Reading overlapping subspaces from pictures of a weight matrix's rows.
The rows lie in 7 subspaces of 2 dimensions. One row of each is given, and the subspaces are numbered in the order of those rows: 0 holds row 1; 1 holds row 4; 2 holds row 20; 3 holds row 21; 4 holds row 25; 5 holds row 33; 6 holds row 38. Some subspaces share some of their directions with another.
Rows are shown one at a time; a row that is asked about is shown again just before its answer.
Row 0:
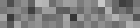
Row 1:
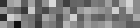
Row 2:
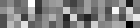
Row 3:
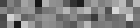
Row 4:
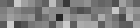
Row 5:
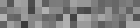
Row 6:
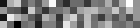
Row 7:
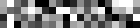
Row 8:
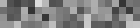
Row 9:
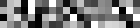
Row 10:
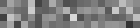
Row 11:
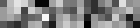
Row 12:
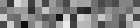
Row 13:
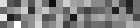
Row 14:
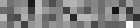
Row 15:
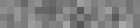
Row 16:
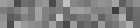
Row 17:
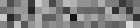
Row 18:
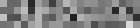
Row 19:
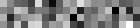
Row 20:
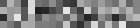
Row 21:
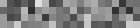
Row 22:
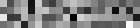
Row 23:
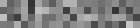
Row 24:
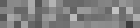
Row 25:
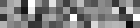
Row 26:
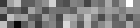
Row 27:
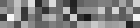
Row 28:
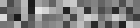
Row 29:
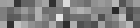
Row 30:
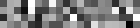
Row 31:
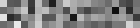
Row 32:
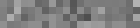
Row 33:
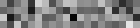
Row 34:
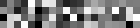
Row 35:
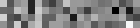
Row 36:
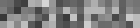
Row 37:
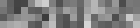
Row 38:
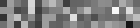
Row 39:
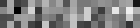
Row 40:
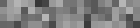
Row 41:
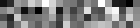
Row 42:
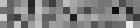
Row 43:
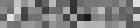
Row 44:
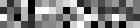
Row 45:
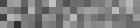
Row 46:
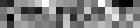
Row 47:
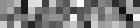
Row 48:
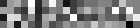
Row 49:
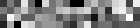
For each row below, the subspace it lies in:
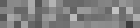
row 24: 2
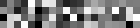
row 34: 3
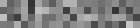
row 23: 2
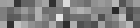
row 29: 1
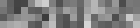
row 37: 3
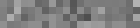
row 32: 6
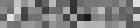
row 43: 6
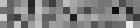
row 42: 6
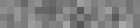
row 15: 2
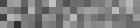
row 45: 0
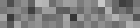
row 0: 5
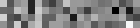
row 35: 6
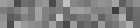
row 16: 1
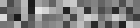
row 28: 2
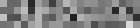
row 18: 4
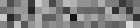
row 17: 5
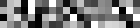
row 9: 4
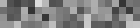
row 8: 3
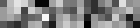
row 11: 3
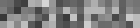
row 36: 3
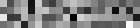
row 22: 1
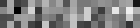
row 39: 6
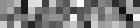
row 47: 4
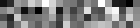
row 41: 5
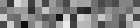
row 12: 1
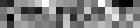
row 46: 5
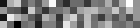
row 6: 0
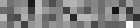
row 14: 0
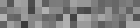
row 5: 1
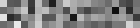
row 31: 0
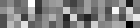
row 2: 0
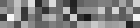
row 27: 6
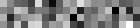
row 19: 2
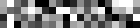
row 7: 5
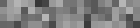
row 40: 3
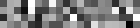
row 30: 4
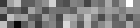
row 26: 0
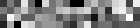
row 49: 4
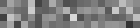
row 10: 5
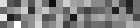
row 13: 0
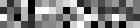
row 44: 2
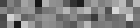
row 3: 4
